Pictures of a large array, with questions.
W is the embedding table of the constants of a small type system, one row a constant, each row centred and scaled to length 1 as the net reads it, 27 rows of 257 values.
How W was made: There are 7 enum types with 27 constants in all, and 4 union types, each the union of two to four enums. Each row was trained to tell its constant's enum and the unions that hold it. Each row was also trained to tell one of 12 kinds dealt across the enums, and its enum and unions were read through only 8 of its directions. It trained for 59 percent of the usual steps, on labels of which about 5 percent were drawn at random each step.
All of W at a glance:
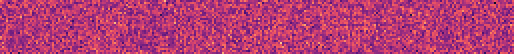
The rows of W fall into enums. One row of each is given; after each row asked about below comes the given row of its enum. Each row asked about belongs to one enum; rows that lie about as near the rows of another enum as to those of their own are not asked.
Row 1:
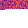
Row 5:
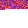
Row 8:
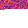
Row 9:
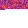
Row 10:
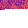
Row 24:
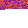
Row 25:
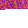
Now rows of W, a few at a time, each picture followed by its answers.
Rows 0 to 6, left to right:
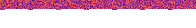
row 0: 24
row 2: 8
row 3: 8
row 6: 5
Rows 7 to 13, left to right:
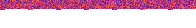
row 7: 9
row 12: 8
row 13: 10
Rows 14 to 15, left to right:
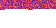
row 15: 24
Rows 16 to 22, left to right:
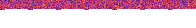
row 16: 9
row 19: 24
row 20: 5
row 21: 1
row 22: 24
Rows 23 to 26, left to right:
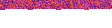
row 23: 9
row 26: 8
